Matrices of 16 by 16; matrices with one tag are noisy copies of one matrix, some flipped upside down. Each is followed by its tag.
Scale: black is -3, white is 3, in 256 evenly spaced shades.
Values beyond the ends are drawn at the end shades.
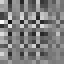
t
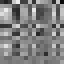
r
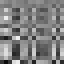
r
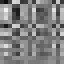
r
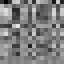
r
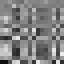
r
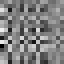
t
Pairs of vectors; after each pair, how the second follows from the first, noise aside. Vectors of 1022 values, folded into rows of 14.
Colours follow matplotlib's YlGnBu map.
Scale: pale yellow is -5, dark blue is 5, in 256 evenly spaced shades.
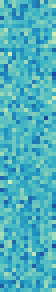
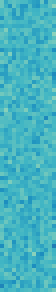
shrunk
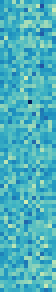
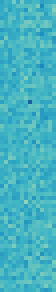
shrunk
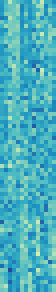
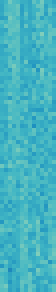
shrunk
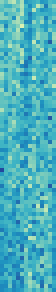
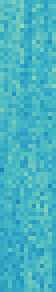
shrunk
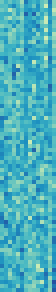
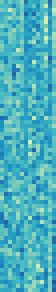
copied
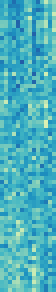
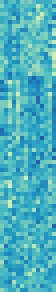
wrapped around
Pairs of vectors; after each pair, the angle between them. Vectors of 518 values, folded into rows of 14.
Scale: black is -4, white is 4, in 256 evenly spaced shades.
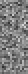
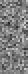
nearly parallel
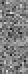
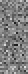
orthogonal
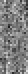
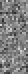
partly opposed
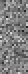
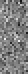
partly aligned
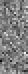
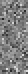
partly opposed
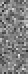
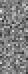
orthogonal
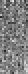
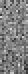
nearly opposite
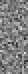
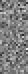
orthogonal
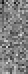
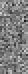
partly opposed
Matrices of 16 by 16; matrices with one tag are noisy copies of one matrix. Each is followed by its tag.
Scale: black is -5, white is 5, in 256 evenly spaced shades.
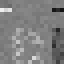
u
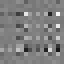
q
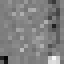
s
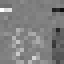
u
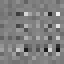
q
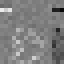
u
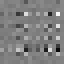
q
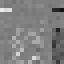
u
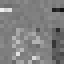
u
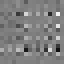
q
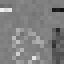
u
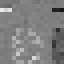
u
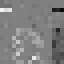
u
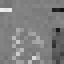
u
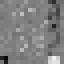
s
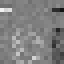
u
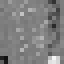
s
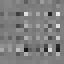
q
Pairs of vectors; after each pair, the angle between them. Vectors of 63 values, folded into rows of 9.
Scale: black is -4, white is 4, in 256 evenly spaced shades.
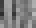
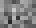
partly opposed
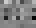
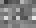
nearly opposite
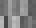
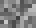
partly opposed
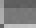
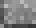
nearly opposite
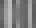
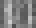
nearly parallel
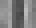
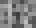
partly aligned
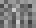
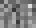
nearly opposite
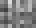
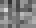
nearly opposite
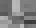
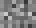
orthogonal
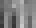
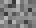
orthogonal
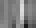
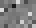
orthogonal
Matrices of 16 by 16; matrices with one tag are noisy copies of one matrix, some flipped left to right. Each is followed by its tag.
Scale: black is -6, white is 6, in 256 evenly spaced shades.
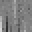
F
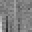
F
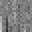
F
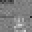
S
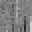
F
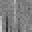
F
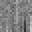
F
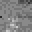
S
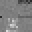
S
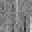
F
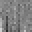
F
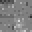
S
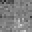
S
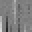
F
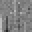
F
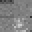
S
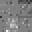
S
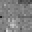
S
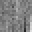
F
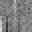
F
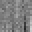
F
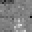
S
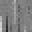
F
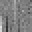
F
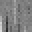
F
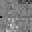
S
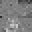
S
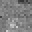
S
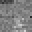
S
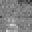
S
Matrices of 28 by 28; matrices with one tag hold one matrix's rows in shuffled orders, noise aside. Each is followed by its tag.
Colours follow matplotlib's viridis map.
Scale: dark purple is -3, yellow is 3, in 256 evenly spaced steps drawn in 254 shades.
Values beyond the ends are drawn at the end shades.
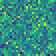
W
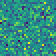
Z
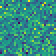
Z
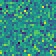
Z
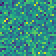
W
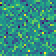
Z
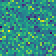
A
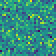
A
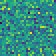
A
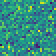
A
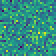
W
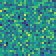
Z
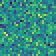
W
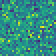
A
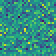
Z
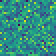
Z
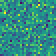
W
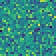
A
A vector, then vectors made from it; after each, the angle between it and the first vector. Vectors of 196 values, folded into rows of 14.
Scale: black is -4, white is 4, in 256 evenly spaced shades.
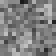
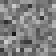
partly opposed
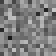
orthogonal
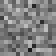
orthogonal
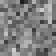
nearly parallel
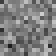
partly opposed
